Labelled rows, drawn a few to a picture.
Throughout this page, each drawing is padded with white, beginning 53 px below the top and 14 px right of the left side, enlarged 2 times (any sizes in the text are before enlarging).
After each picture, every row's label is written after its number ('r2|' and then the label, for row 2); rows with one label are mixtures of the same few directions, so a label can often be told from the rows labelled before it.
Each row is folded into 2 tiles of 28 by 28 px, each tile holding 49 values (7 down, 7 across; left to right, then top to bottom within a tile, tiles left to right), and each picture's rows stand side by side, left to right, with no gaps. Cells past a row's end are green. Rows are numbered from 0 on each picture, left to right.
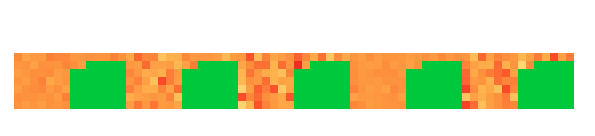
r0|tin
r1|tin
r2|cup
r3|cup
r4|cup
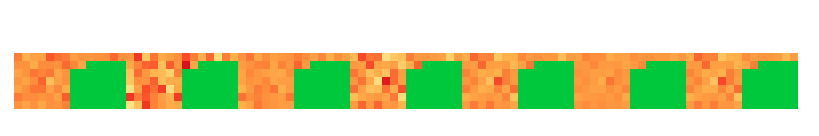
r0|tin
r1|cup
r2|cup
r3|tin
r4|tin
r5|tin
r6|tin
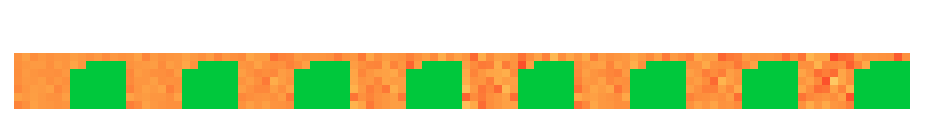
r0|cup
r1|cup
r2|tin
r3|cup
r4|cup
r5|cup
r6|tin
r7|tin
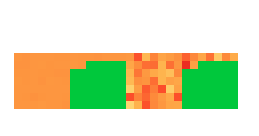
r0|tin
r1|cup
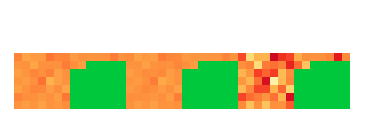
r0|tin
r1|tin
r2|tin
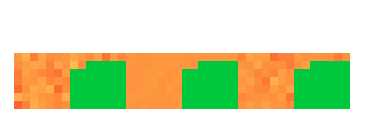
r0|cup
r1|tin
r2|tin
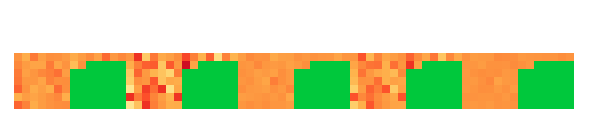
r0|cup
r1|cup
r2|tin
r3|cup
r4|tin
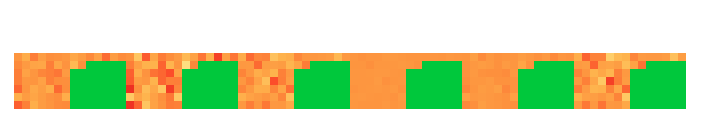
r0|cup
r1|cup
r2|tin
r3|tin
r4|cup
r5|tin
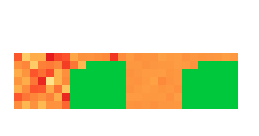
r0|tin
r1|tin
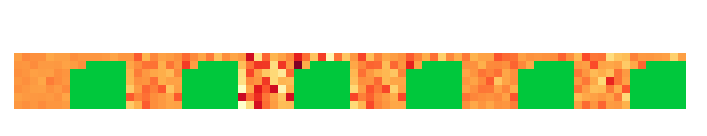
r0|tin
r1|cup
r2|cup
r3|cup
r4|tin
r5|tin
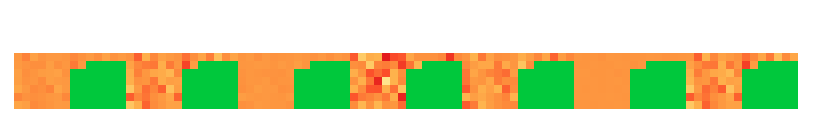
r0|cup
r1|cup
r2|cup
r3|tin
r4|cup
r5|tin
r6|cup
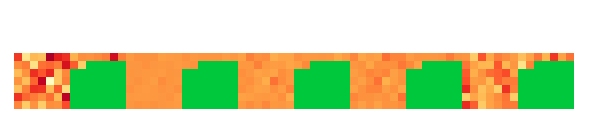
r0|tin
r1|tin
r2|tin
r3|tin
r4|cup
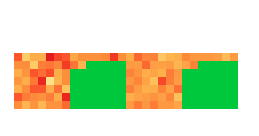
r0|tin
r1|tin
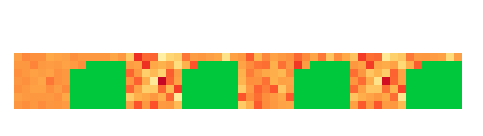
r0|tin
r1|tin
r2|cup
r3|tin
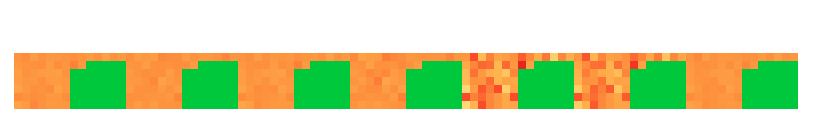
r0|cup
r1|tin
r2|cup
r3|tin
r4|cup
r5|cup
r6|cup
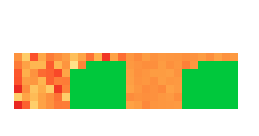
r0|cup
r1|cup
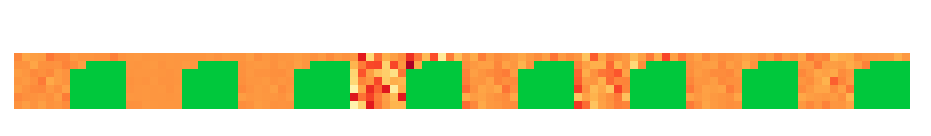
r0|tin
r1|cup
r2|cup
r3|cup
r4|cup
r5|cup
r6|cup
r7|tin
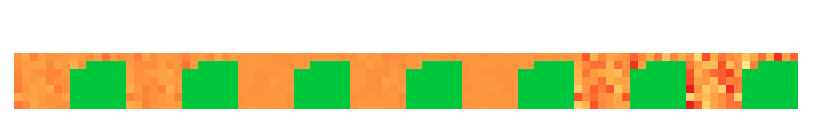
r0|cup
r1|cup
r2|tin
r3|tin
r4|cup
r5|cup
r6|cup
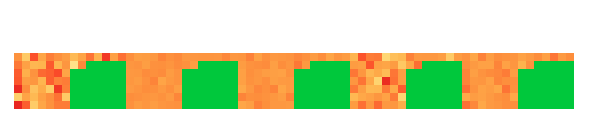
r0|cup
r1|tin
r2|cup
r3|tin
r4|cup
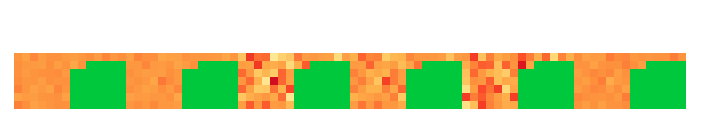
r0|cup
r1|tin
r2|tin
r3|tin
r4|cup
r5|tin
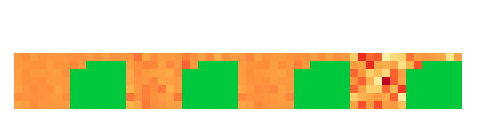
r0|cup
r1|cup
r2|cup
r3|tin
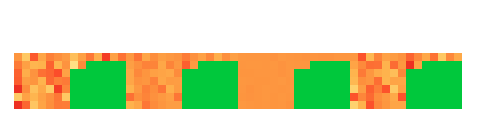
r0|cup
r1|cup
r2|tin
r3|cup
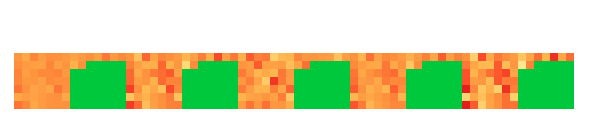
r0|cup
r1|cup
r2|tin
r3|cup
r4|cup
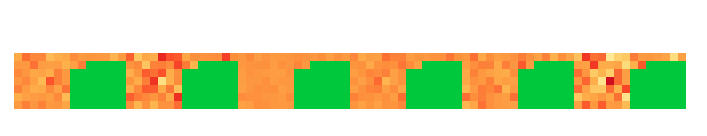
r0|tin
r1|tin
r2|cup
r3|tin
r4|cup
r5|tin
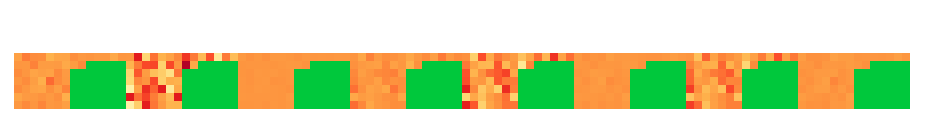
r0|tin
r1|cup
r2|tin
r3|cup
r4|cup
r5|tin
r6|cup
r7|tin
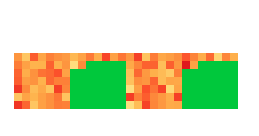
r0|cup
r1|cup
